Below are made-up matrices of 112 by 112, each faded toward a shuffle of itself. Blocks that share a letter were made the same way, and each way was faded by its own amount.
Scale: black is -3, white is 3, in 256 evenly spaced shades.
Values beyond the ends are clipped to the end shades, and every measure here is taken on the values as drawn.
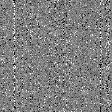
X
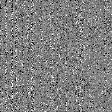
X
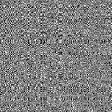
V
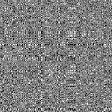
V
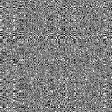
V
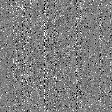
X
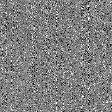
X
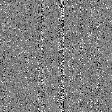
X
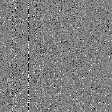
X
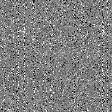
X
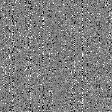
X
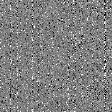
X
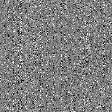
X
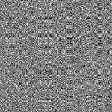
V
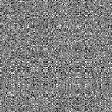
V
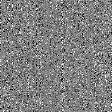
X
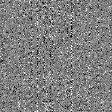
X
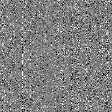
X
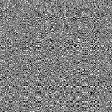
V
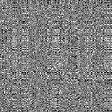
V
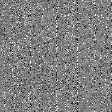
X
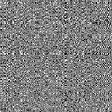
V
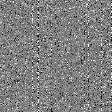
X
